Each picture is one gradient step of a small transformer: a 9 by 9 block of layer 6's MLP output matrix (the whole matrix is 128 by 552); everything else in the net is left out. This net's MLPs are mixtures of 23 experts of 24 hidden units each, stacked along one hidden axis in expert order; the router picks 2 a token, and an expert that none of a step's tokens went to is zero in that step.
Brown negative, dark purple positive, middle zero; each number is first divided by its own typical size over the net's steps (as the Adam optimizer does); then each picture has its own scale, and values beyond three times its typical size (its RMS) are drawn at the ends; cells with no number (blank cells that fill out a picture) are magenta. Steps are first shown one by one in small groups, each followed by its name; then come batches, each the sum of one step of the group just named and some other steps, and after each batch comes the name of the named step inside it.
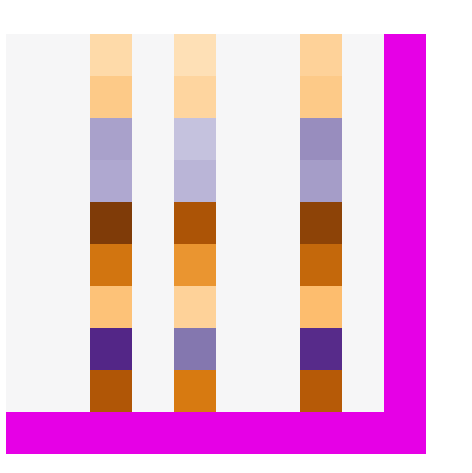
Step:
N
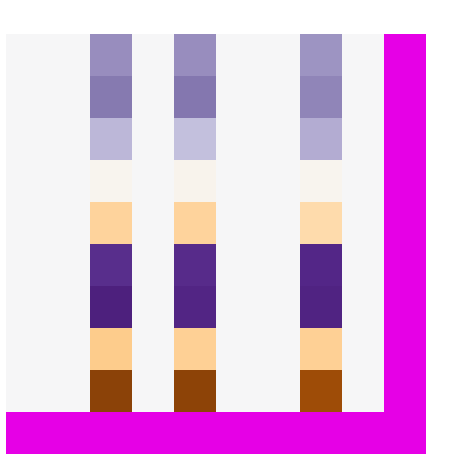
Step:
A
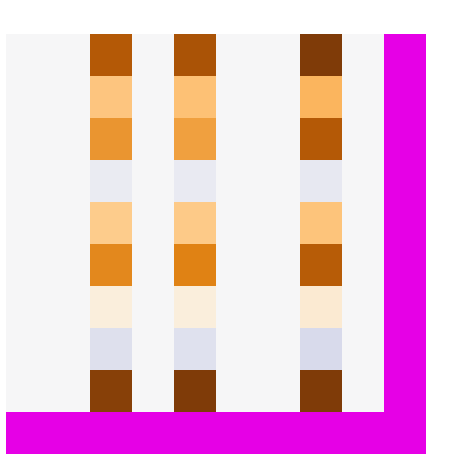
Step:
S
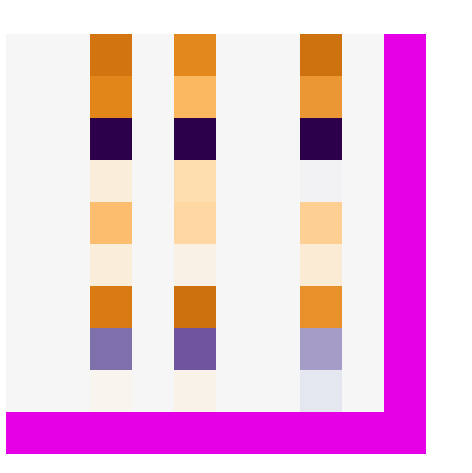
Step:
N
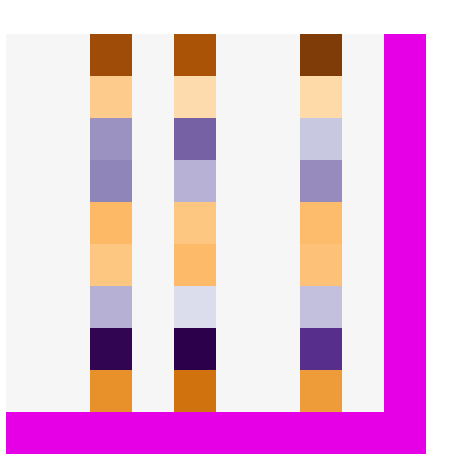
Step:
S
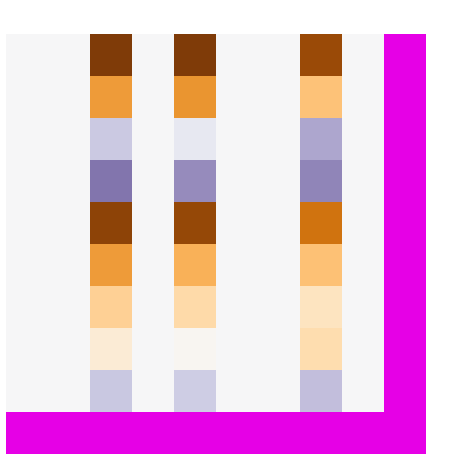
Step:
A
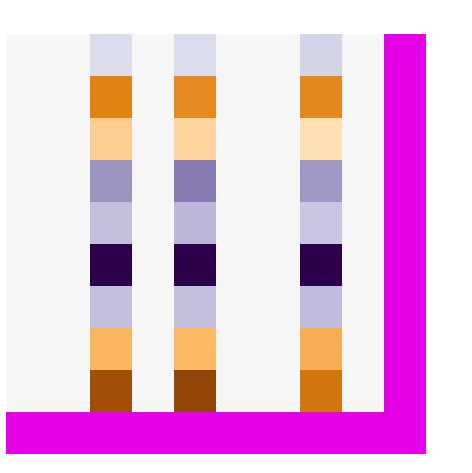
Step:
A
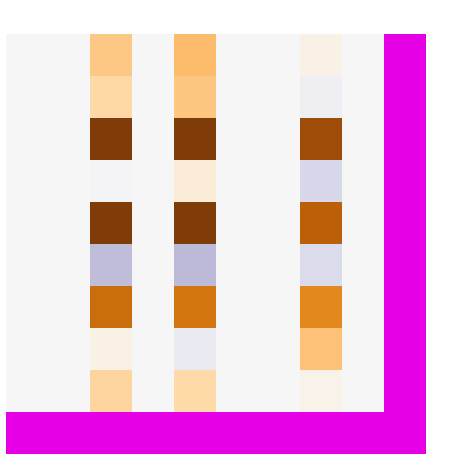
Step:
A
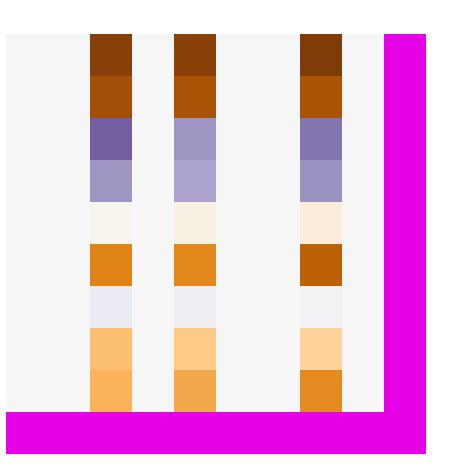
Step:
S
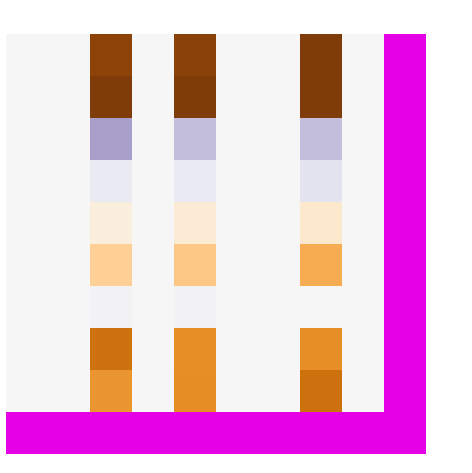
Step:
S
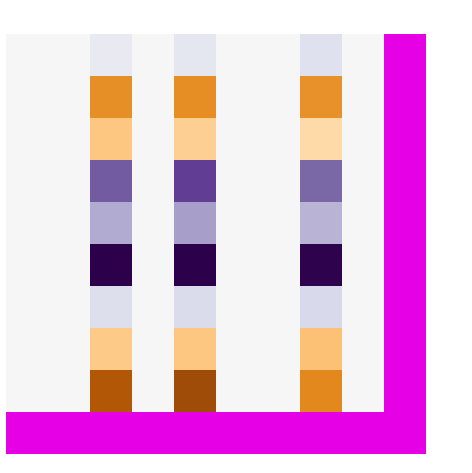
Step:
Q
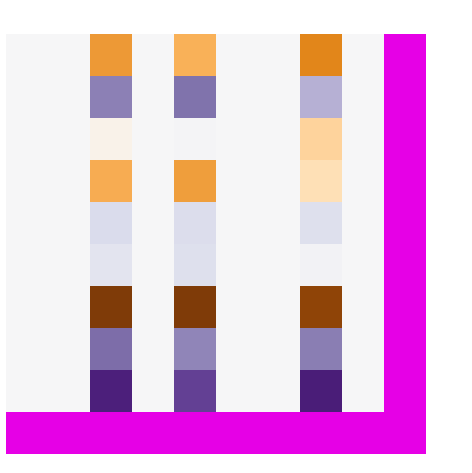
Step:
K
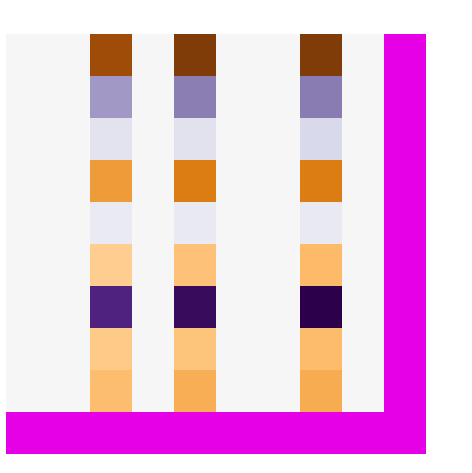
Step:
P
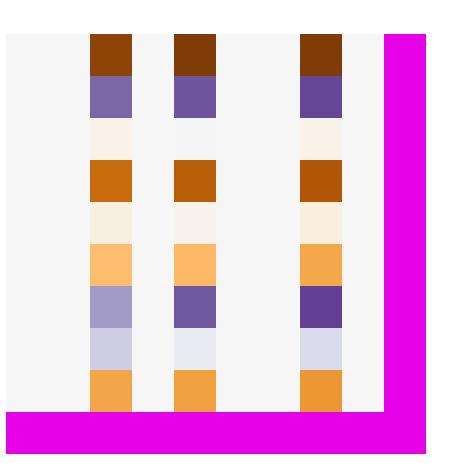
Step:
P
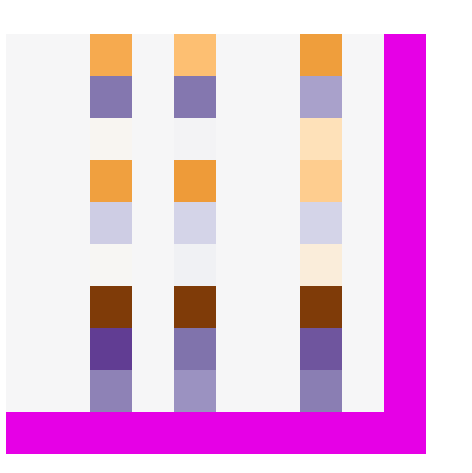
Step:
K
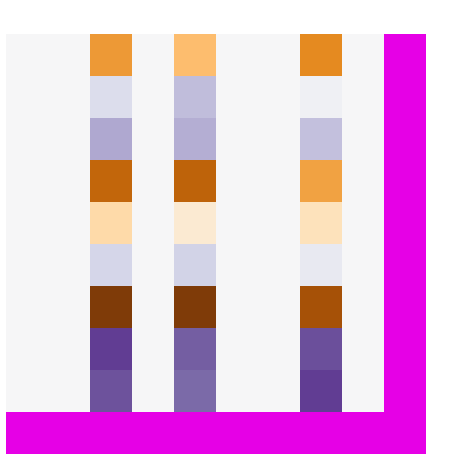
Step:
K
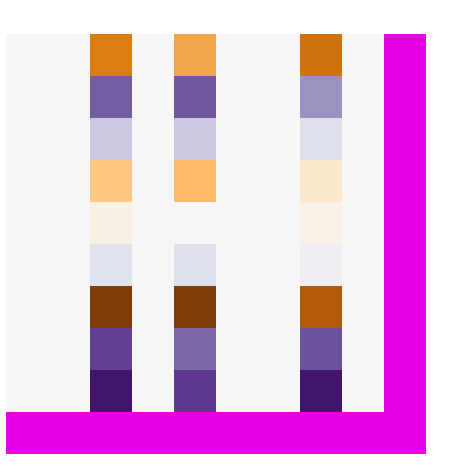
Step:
K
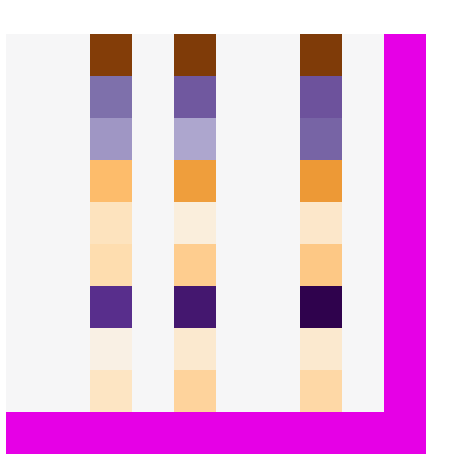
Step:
P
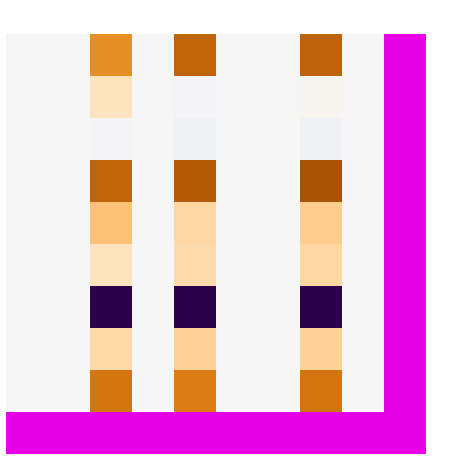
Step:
P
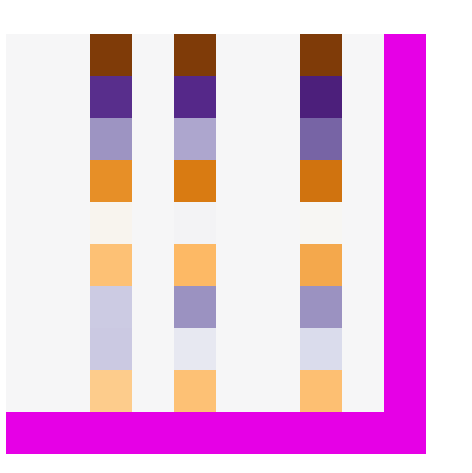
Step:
P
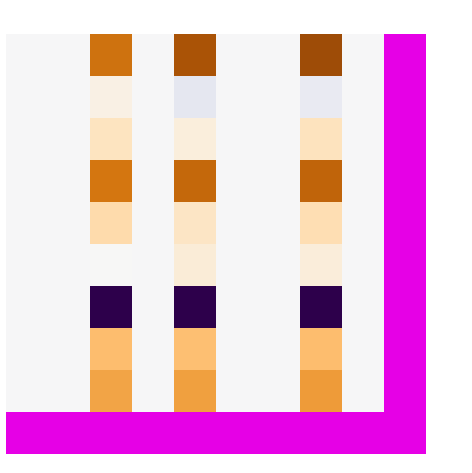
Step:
P
